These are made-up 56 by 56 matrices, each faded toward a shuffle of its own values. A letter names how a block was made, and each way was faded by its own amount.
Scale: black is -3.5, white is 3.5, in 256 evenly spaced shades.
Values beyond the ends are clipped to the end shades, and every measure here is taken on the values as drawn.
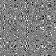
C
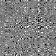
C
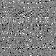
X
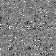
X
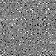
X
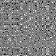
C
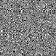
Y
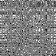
C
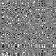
C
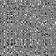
C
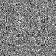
Y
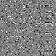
X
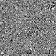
Y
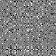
C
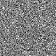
Y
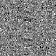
Y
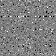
X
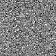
Y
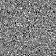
Y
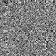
Y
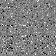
X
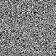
Y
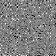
X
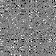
X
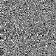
Y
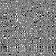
C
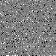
X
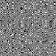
C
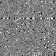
X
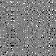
C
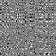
C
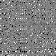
X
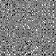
C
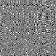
C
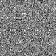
Y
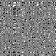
C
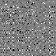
C
